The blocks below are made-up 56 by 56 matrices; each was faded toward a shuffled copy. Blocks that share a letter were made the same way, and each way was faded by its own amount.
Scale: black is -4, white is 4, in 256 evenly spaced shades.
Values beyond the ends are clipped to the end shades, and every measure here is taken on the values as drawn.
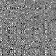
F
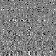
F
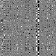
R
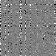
R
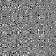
F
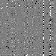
R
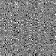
F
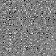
F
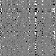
R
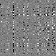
R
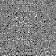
F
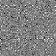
F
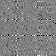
R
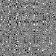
F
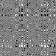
R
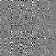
R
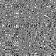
F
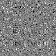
F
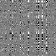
R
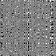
R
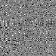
F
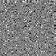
F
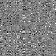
F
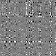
R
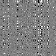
R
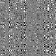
R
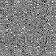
F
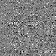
F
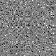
F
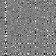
R
